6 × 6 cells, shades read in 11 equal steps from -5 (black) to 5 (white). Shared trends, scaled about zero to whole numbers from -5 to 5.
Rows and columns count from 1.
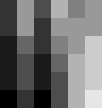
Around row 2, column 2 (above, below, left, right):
1 -1 -3 -3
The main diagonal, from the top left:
-3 1 -3 -1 2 4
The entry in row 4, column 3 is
-4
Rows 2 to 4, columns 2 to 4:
1 -3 1 | -1 -3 0 | -2 -4 -1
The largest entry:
4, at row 6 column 6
